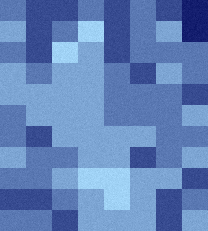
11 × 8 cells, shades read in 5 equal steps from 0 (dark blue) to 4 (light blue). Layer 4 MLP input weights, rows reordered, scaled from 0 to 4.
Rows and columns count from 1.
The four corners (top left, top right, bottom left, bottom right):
2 0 2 3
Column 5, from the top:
1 1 1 2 2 2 3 3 4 4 3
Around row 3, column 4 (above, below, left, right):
4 3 4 1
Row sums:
10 16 17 19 19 20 19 19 22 17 18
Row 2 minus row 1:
1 0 1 2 0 0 2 0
